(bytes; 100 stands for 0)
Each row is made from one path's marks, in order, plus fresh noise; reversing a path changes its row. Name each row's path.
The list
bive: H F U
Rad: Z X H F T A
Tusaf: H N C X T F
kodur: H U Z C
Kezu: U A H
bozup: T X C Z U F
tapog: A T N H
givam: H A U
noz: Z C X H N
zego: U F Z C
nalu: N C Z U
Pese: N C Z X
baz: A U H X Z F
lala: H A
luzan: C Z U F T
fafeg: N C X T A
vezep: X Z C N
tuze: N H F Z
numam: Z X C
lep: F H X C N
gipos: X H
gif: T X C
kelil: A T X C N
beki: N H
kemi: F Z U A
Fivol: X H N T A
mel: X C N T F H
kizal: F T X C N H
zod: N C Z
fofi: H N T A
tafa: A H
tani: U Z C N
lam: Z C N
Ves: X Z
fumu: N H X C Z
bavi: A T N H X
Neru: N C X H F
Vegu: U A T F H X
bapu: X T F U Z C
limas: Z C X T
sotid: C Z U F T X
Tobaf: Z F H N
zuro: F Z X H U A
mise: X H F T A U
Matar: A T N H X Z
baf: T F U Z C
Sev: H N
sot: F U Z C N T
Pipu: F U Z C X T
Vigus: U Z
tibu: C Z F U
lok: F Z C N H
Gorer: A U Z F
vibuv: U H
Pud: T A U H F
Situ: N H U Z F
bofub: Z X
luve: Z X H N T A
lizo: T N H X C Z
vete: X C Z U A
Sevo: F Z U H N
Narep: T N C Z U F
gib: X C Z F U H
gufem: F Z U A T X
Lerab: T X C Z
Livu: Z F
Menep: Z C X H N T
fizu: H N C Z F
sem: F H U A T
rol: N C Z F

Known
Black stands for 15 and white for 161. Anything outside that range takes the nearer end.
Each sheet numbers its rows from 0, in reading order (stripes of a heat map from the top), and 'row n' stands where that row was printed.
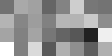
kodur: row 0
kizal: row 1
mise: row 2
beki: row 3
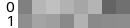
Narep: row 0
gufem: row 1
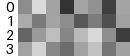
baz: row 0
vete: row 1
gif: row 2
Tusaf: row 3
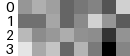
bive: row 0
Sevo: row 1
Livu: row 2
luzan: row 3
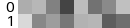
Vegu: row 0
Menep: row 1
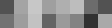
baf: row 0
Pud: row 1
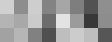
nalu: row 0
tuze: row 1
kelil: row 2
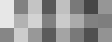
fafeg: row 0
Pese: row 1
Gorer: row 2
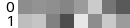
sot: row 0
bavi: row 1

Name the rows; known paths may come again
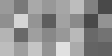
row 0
numam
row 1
Gorer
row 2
Tobaf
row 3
zod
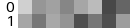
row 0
limas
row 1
vete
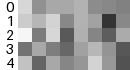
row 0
bofub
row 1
rol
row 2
beki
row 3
zego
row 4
noz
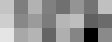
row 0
gipos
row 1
Menep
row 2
luzan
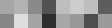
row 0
kelil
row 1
baz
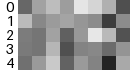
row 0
lizo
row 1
Livu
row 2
lep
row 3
zuro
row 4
Pud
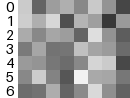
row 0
lam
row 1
Neru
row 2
vezep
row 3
Vigus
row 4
tani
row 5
Matar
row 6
Sevo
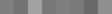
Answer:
kemi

